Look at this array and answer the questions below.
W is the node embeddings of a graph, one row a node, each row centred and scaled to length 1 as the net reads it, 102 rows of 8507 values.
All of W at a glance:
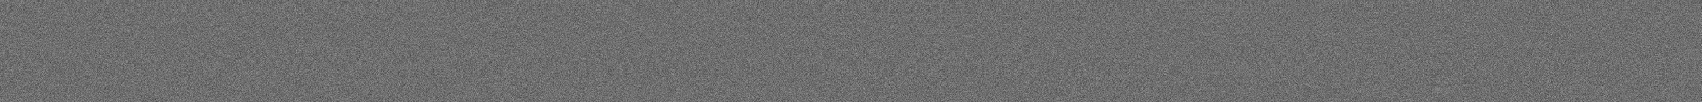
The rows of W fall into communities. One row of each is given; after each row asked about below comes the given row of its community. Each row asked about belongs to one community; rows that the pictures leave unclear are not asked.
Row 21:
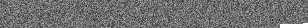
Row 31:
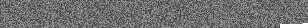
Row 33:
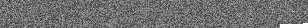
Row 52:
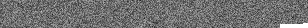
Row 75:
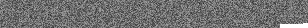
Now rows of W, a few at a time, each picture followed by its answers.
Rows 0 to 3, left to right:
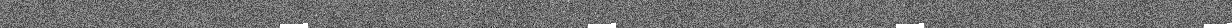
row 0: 52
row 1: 52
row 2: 33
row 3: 33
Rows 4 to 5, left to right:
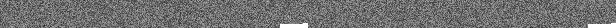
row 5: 21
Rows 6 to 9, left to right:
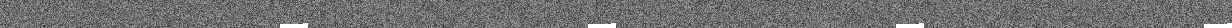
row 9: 21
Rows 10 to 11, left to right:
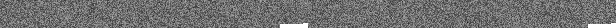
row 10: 21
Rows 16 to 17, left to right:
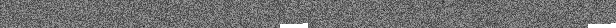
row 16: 31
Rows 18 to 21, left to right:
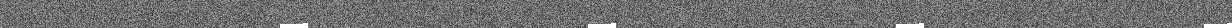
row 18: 31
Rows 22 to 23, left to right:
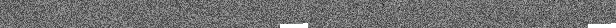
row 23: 75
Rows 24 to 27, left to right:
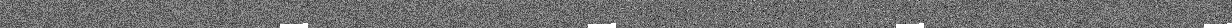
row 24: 33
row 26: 31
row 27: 52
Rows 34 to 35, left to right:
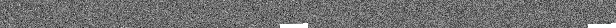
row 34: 52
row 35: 21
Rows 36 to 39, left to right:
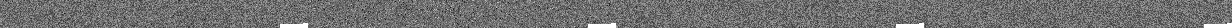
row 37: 31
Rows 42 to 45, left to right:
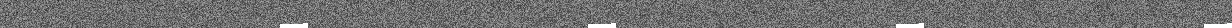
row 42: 75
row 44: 33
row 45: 31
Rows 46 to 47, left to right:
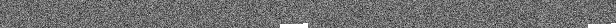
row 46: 75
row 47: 33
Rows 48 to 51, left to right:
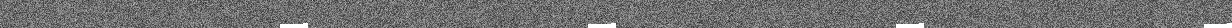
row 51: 33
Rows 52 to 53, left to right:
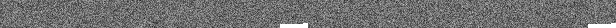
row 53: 21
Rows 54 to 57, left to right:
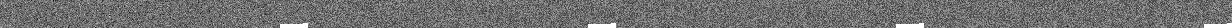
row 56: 75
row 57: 31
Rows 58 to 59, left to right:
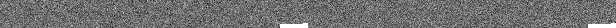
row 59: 52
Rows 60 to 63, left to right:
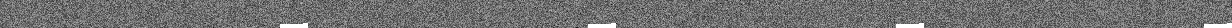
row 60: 33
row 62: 21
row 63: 33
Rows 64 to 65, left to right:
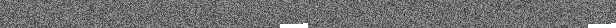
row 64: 21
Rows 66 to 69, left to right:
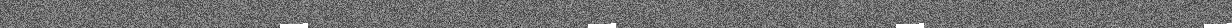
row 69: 31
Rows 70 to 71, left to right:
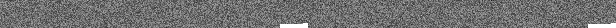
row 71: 31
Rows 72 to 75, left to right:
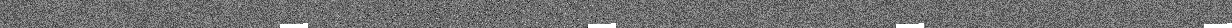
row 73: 31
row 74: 31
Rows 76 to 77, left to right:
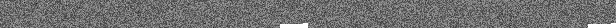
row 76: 33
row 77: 75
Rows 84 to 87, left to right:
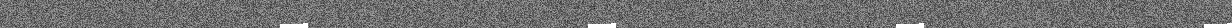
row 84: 75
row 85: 75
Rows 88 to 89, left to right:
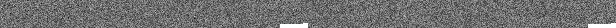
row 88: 21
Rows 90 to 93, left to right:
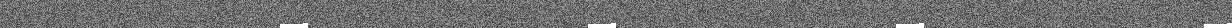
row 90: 33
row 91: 21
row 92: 21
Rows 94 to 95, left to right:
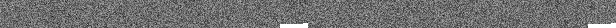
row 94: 33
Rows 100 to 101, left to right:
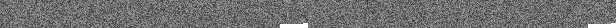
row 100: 21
